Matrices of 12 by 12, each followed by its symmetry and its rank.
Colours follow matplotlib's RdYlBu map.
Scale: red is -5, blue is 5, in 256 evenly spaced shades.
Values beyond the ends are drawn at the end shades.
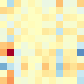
neither, rank two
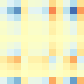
neither, rank one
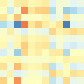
neither, rank two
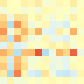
neither, rank two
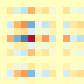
neither, rank one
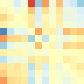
antisymmetric, rank two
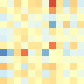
antisymmetric, rank two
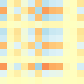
neither, rank one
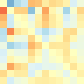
antisymmetric, rank two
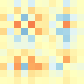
antisymmetric, rank two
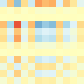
neither, rank one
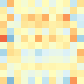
neither, rank two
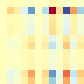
neither, rank one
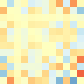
antisymmetric, rank two
